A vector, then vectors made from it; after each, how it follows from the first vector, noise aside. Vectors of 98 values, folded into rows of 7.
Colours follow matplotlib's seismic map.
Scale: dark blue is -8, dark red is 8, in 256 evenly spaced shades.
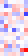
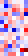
scaled up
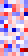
scaled up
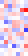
wrapped around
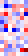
scaled up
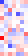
wrapped around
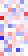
wrapped around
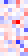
wrapped around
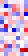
scaled up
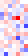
wrapped around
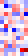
scaled up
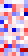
scaled up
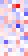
wrapped around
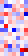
scaled up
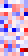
scaled up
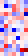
scaled up
